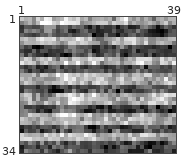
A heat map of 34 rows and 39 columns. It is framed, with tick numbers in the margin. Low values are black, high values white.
Slope: none. Grain: streaks across. Stripes: horizontal, repeating 7 times.
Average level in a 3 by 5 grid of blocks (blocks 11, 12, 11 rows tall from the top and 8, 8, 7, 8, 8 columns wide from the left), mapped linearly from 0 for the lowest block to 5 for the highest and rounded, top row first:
3 3 1 2 0 / 2 5 4 3 4 / 2 4 1 1 0
